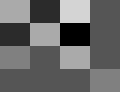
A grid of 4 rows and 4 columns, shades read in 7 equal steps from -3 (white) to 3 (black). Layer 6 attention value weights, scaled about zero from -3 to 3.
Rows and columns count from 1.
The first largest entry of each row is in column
2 3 2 1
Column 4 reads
1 1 1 0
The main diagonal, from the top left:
-1 -1 -1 0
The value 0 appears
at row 3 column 1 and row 4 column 4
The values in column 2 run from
-1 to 2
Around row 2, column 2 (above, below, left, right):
2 1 2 3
